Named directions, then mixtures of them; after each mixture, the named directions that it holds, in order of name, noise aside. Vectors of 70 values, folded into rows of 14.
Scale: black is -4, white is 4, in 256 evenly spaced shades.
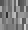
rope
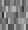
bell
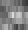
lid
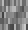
bell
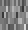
bell, rope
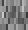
bell, lid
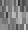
bell, lid, rope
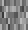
bell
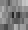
lid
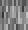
bell, lid, rope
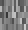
rope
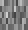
bell, rope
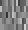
rope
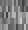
bell, lid, rope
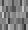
bell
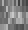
bell, lid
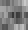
lid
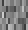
bell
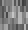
bell, lid, rope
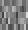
bell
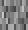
bell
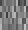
rope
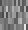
bell, rope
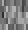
bell, lid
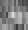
lid, rope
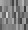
rope
